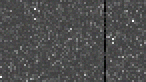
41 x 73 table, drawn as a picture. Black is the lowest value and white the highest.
Histogram: skewed, a long tail of high values. Stripes: none. Average level on the scale: 30%. Odd lines: column 53. Mirror symmetry: none.
